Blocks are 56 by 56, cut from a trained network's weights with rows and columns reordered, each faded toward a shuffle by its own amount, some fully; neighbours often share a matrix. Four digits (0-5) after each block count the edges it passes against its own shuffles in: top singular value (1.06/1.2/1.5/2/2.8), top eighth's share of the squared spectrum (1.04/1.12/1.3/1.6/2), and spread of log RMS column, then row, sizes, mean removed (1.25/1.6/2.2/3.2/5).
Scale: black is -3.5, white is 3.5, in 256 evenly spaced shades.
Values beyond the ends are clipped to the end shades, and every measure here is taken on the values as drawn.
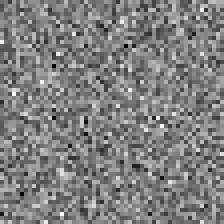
0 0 0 0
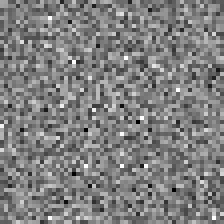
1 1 0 0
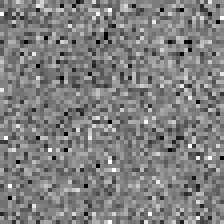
2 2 0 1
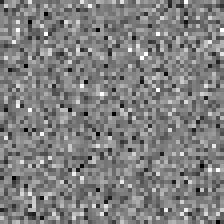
0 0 0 0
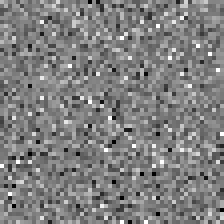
0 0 0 0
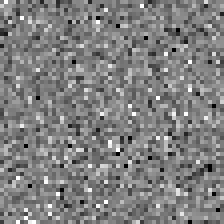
1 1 0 0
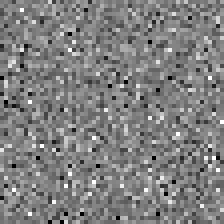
1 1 0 0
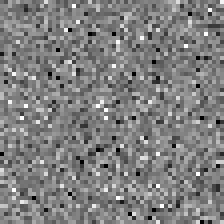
0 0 0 0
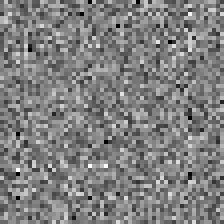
3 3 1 1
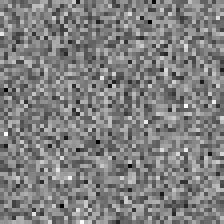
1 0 0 0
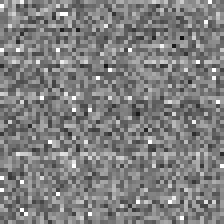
2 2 0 1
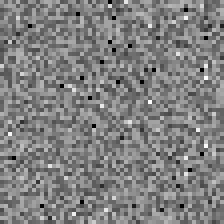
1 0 0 0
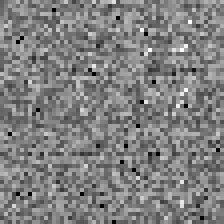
1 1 0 0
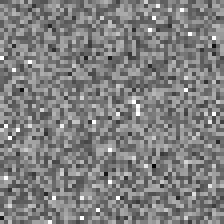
0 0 0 0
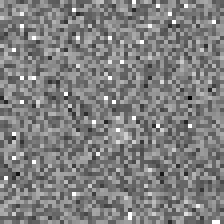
0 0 0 0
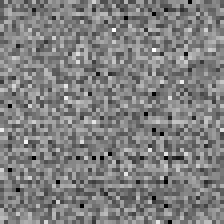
2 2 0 0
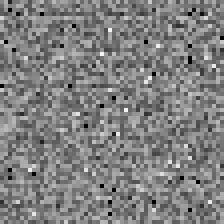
1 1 0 0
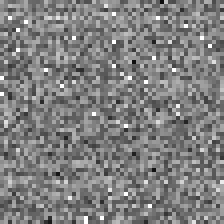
2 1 0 0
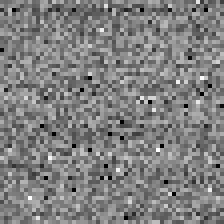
2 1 0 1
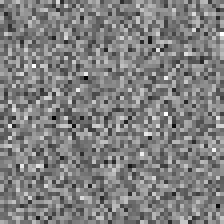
2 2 0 1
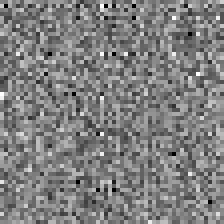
2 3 1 2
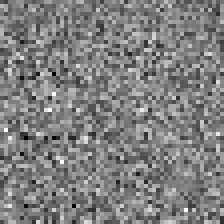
3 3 1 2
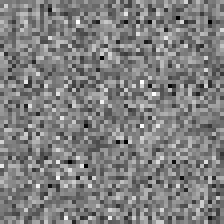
2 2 0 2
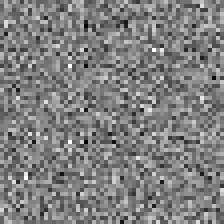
3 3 1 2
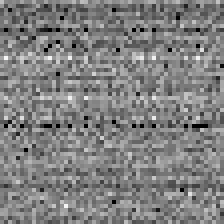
4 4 1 2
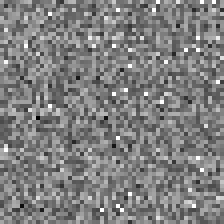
1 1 0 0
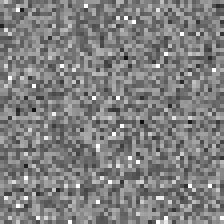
1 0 0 0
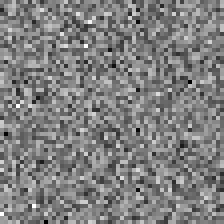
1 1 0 0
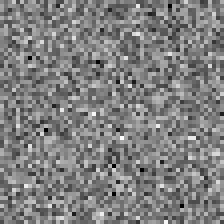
0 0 0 0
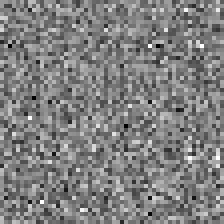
2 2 0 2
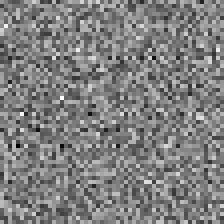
3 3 0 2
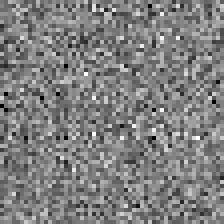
2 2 0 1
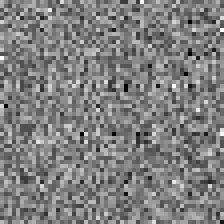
3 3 1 2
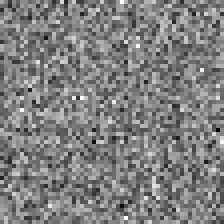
1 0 0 0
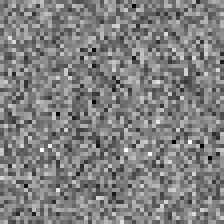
1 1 0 0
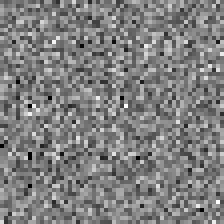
2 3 0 1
